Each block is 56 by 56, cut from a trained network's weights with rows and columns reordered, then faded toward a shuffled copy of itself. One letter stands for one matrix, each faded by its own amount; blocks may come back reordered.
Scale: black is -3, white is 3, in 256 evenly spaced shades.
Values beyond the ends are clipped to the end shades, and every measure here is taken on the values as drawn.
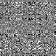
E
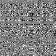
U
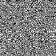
U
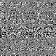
U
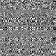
E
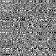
E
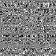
U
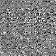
U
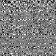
E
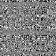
U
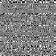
E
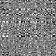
E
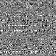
U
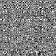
E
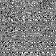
U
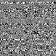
U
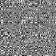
E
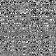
E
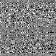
U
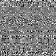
E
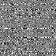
U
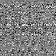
U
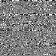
U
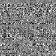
U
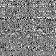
U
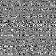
E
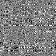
U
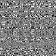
E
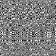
E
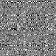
E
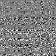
E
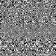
E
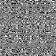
U
